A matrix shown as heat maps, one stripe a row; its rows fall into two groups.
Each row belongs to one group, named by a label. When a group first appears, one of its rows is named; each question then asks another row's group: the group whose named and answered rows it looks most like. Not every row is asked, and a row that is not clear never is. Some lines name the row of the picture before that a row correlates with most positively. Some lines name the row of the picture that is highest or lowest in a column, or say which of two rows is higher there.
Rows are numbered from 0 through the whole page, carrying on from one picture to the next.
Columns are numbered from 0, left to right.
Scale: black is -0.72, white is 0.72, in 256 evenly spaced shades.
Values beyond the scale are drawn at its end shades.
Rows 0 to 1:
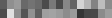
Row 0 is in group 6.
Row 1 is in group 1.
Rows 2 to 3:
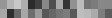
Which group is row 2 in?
6
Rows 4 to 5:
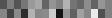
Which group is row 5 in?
6
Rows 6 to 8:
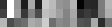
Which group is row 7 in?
1
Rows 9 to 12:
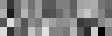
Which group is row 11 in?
1
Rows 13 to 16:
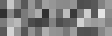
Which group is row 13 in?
1
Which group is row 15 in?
6
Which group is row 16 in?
1
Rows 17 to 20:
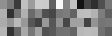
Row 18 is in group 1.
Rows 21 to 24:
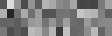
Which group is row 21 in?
1
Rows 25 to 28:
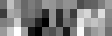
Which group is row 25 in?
1
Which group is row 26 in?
6
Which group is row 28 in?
6
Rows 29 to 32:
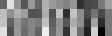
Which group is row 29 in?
1
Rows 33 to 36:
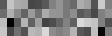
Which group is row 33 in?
6
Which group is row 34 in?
1
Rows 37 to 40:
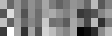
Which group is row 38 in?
1
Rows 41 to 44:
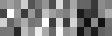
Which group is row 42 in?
1
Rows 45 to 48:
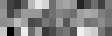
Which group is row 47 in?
6
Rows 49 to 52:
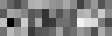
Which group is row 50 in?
6
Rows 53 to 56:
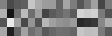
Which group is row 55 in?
1
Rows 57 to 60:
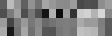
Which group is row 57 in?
1
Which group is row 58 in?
6
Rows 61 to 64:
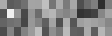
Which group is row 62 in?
1
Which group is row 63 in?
6
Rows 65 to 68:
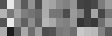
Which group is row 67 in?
1
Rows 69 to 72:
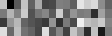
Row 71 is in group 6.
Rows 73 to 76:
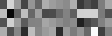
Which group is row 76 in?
6
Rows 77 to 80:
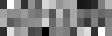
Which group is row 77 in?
1
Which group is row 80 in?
6
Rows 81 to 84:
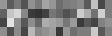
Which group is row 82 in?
6
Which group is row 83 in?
1
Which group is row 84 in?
6
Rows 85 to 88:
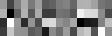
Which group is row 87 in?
1
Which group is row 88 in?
6
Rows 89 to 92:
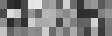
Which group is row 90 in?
1
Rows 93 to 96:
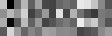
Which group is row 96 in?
1
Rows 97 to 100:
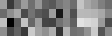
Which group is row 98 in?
6
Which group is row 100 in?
6
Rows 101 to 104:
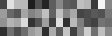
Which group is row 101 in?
6
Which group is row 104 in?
6
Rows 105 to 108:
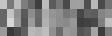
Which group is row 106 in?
1
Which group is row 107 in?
1
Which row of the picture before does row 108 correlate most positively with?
102
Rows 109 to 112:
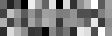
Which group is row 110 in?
1
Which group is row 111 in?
6
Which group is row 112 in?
6
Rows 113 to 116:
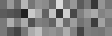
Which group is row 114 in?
6
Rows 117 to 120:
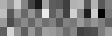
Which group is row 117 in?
6
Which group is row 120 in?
1
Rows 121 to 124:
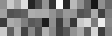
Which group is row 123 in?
6
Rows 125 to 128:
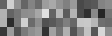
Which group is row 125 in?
1
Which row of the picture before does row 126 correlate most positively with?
122
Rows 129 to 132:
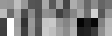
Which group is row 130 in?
6
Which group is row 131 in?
1
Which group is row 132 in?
1
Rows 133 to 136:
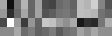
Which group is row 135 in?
1
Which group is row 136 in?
6
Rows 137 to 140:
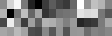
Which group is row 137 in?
6
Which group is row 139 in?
1
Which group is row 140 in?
6
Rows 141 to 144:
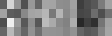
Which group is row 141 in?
1
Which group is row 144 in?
1
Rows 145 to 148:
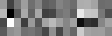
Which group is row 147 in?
1
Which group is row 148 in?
6
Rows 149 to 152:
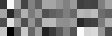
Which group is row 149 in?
1
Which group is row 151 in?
1
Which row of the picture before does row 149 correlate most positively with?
147
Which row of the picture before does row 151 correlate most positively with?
147
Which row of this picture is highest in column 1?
149
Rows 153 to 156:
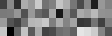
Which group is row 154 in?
6
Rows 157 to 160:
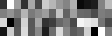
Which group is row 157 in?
1
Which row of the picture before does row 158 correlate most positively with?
153
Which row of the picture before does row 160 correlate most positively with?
153
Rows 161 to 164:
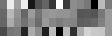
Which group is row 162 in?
1
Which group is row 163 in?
1
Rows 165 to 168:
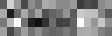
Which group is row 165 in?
1
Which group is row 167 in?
6
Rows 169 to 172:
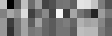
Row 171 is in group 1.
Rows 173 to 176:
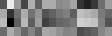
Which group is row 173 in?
1
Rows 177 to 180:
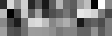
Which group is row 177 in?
6
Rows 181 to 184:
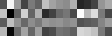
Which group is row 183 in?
1
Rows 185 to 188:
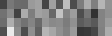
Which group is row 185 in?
6
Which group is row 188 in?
1
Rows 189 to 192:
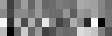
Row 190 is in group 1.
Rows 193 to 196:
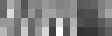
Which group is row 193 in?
1
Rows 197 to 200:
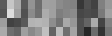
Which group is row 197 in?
1
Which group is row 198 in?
1
